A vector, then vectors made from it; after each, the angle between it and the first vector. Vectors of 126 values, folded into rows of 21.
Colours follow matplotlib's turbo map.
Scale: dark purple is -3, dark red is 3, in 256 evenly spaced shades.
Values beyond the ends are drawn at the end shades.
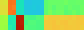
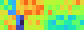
nearly opposite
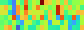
partly opposed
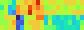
nearly opposite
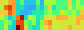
nearly parallel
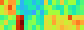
nearly parallel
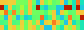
orthogonal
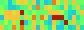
orthogonal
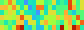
partly aligned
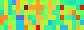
partly opposed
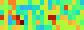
partly aligned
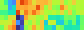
nearly opposite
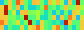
orthogonal
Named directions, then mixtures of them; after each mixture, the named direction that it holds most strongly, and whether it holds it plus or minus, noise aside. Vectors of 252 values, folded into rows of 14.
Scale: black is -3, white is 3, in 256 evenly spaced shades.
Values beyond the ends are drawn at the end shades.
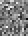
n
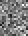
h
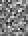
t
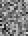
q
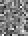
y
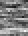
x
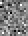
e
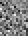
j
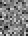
j, plus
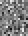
n, plus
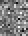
h, plus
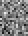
q, plus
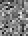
n, minus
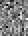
n, minus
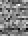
x, minus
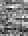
x, minus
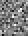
t, plus
